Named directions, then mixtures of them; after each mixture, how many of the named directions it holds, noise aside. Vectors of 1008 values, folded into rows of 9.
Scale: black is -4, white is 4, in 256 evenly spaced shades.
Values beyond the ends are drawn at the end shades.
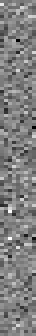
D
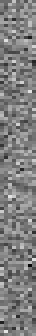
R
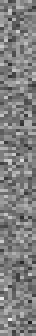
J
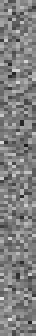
two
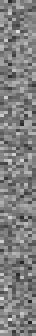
one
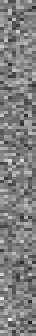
one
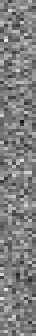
three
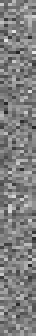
two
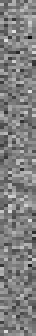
two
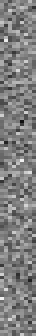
three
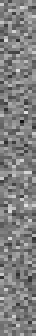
three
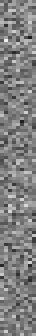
three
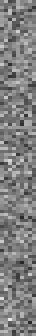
one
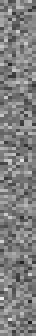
one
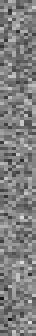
one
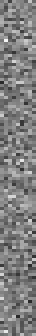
two
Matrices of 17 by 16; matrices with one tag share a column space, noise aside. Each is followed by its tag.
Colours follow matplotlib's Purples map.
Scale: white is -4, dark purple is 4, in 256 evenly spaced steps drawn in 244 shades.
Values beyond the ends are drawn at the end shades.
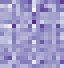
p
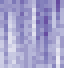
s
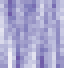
s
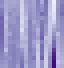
s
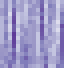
s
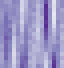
s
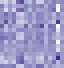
p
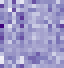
p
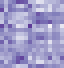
p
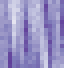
s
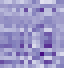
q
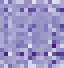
q
